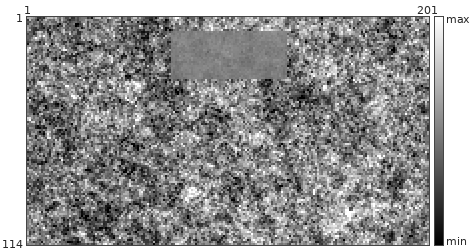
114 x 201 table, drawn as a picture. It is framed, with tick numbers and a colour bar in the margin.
Ninth with the highest average: bottom right. Histogram: bell-shaped. Stripes: none. Calmest part: top middle. Mirror symmetry: none. Odd patch: calmer, in the top middle. Odd rows or columns: none.
